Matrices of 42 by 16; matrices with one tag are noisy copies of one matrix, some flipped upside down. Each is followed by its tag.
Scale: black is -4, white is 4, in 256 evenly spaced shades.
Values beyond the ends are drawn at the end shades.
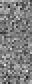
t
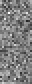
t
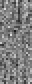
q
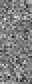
t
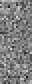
t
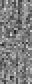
q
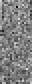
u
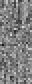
q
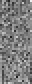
u
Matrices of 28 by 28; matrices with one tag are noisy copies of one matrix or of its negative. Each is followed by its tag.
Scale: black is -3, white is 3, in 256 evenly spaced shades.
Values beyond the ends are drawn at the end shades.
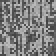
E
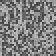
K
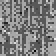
E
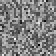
K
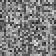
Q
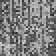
E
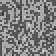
K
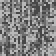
E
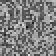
K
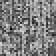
E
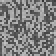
K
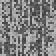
E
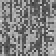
E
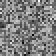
Q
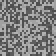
Q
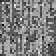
E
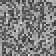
K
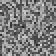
K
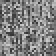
E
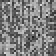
E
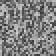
K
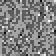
K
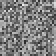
Q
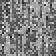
E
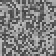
K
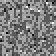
K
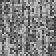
E
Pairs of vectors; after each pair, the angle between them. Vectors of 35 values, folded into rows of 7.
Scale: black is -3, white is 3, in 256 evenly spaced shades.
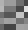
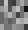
partly opposed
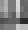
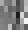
partly opposed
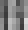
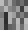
partly aligned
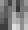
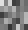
orthogonal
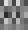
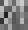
partly aligned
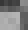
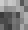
nearly opposite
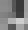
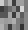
orthogonal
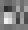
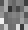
orthogonal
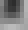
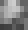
nearly opposite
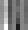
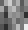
partly opposed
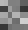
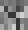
orthogonal
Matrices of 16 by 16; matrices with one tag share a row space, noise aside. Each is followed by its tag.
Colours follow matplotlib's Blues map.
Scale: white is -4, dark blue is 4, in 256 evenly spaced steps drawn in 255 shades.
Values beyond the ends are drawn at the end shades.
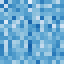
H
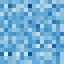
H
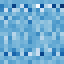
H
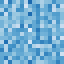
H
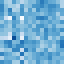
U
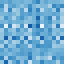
H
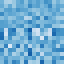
H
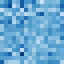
U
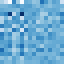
U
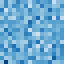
H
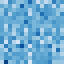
H
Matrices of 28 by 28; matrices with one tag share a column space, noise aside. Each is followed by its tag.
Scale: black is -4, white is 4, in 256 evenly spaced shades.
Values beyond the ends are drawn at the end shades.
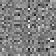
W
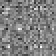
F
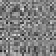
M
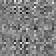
F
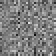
M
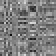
M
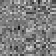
F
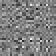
W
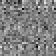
F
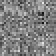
M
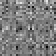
F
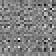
W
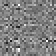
W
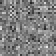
F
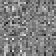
M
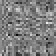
M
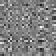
W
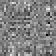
M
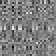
F
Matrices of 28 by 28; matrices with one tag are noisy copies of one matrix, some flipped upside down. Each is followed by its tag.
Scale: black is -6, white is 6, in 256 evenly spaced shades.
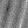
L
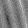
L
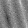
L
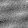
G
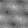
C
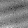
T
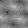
C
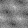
C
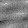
G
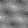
C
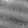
T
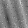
L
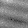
T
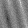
L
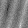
L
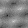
C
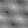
C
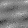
G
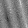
L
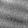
T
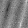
L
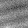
T
